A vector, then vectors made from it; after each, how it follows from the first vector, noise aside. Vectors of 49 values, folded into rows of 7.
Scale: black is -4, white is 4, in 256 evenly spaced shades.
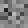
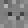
partly zeroed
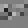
partly zeroed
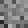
wrapped around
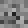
wrapped around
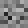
wrapped around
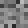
wrapped around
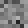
wrapped around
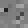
partly zeroed
